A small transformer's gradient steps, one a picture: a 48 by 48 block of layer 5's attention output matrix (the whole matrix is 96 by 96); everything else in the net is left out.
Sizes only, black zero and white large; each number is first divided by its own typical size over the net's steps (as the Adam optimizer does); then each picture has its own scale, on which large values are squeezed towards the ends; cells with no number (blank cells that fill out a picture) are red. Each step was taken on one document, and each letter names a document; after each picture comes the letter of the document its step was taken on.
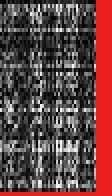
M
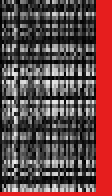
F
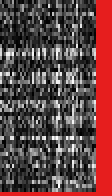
M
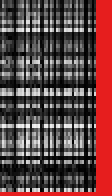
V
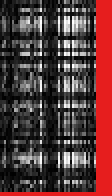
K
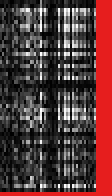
K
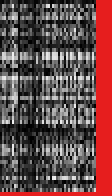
F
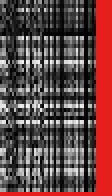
V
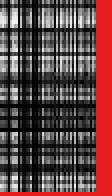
F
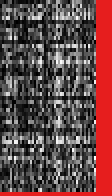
M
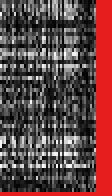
M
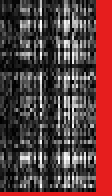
K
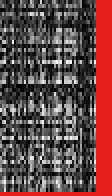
M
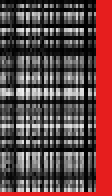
V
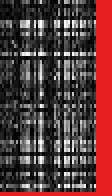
K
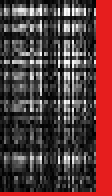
K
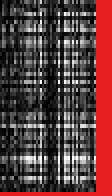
K
